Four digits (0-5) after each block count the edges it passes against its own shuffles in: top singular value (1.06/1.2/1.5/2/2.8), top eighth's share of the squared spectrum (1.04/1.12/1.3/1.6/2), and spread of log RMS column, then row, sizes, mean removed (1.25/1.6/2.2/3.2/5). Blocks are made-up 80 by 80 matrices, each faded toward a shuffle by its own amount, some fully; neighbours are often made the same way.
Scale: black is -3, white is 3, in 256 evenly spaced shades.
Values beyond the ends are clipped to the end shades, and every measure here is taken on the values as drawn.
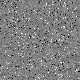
0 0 0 0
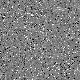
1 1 1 0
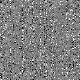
2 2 3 0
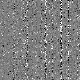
3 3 3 0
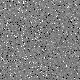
0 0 0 0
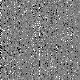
2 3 3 0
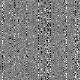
3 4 4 0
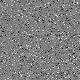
2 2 0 1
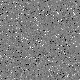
1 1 0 0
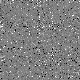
3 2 1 2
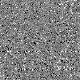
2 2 1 2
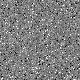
0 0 0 0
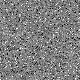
0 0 0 0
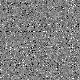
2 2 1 2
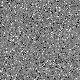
0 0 0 0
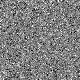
0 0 0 0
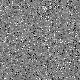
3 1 0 0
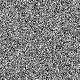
1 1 0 0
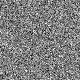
1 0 0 0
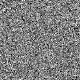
3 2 0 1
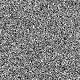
2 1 0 0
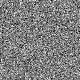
1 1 0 0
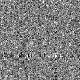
3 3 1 1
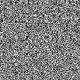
3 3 1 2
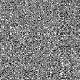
4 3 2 2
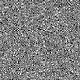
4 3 1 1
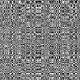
5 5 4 4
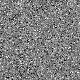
2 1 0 0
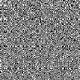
4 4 2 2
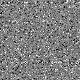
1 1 0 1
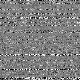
2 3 0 4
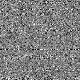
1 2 0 3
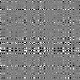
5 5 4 4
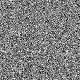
1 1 0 0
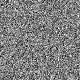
2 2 0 0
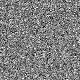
2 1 0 0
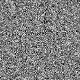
3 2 1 1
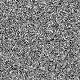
1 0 0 0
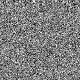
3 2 0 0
